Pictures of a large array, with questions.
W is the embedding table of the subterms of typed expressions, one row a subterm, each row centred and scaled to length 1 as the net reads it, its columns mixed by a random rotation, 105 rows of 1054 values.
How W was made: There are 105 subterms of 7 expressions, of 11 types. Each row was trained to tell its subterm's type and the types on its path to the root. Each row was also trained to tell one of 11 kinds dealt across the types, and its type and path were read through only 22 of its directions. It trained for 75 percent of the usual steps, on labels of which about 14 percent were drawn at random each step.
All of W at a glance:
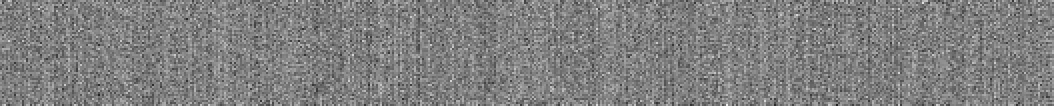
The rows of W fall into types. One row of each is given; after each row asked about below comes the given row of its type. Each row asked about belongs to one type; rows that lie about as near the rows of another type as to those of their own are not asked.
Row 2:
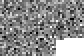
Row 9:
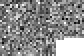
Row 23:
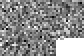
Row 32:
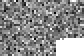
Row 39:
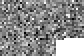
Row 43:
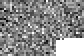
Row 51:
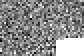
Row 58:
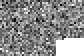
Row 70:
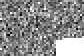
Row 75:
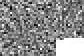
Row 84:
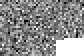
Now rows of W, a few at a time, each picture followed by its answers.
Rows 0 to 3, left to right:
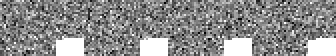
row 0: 70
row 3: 2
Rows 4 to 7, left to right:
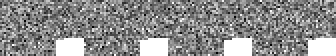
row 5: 23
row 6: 43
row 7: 75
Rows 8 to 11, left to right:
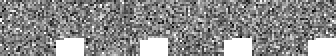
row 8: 23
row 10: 23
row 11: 70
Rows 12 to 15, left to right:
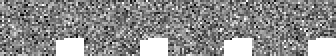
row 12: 84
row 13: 51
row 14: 39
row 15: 39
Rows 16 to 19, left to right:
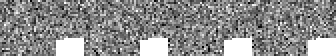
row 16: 9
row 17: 43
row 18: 51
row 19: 32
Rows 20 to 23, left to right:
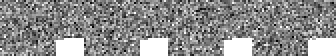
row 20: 84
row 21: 75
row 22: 9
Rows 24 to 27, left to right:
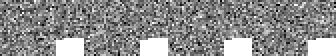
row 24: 9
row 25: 84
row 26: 43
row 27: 84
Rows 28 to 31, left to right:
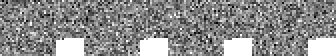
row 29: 32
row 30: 2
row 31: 9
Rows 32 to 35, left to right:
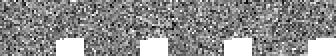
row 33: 70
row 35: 2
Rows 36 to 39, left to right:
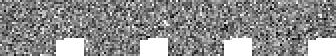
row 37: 58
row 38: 70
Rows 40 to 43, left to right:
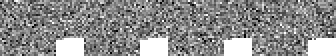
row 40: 9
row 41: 51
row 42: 84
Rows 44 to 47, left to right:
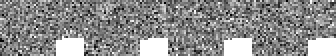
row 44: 70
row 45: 9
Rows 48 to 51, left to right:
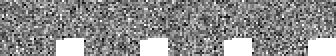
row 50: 32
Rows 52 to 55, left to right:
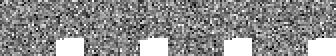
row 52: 32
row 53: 70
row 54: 43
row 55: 84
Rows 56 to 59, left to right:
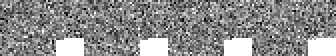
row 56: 43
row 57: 2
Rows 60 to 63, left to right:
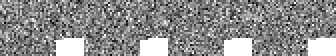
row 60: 23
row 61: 58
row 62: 9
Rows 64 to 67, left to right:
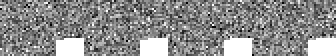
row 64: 84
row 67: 9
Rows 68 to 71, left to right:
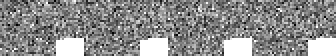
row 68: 32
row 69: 58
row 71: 75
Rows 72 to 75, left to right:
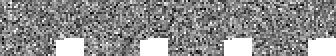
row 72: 43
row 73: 39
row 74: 32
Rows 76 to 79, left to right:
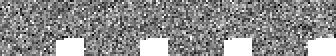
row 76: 84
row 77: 70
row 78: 51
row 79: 70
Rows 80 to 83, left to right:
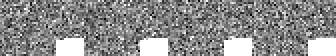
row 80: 58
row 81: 32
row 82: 51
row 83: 39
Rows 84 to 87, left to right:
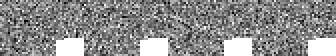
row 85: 23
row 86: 43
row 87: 23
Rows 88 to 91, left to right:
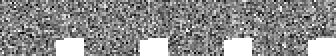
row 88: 43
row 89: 23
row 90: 32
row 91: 39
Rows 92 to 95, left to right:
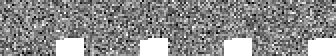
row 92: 23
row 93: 84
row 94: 32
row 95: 9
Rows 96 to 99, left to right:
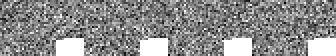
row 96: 75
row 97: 23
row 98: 9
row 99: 70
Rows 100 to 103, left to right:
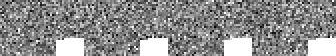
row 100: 58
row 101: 84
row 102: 70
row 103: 75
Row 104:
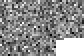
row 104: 23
